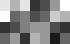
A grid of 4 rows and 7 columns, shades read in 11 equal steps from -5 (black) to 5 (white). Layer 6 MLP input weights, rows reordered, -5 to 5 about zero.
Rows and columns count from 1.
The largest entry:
5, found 2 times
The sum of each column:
5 0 1 -2 -1 -2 3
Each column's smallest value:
-3 -2 -3 -3 -2 -4 -3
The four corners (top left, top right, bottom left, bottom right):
4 5 -1 -1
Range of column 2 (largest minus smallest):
4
